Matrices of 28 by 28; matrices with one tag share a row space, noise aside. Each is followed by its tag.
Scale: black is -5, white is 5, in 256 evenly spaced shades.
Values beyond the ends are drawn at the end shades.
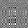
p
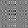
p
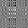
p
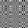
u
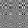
u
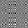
p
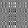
p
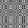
u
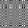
u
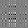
p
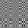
u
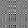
p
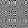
p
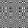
u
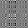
p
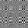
u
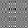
p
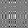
p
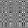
u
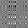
p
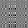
p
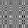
u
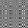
u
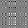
p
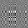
p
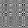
u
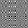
p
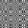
u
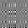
p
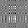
p
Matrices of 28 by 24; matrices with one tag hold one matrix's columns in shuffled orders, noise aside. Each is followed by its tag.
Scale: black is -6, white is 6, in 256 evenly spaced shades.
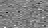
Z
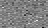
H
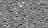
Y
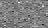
Y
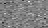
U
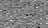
H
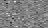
U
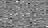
U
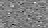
Y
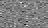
Y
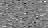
U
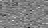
H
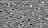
Y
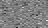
H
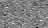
H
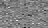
H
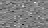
Y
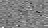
Z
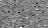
Z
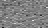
H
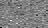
H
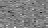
Z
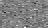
Z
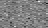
U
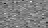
U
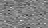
H
